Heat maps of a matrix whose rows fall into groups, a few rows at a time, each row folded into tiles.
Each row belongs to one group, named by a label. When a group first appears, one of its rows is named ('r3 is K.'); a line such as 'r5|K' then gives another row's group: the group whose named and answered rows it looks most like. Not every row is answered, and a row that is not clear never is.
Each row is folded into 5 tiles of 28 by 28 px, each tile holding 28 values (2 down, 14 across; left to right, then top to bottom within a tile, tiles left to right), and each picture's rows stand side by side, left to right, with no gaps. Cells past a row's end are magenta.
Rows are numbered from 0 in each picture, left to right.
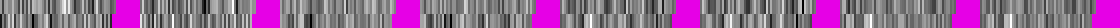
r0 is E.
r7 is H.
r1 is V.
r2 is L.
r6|H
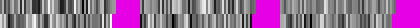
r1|E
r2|L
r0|V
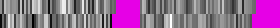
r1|H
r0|E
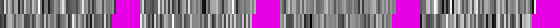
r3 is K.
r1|V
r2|L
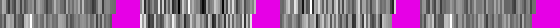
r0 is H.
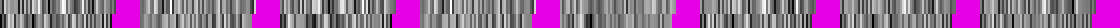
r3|K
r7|E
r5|E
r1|K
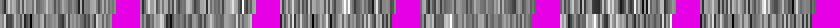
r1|L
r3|H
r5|E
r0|L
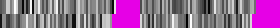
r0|K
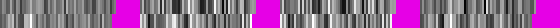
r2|V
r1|V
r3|H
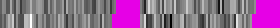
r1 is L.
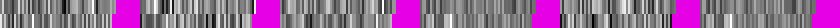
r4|E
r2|L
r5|H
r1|K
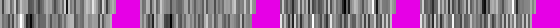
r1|L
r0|L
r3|V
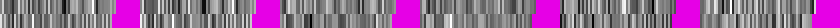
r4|E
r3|H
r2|L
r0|V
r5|K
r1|V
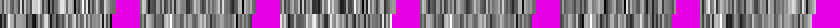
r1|H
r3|H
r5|L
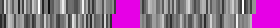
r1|L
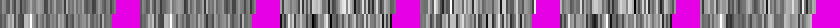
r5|L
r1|H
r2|E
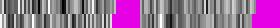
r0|V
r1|L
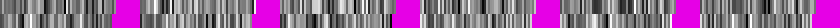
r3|V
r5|V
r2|E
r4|V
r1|K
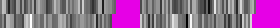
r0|H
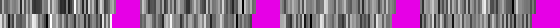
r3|E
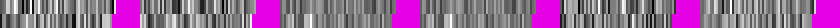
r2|H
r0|K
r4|E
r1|V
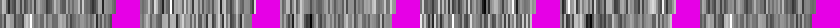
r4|L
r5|H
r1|K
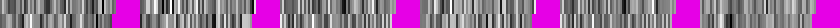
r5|L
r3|K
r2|V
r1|K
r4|V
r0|H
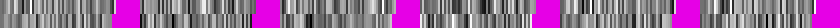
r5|K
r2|L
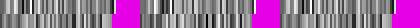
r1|K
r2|K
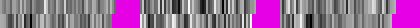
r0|L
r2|L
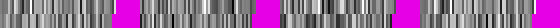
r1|E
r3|K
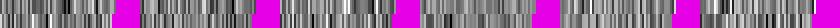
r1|E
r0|V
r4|K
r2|E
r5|K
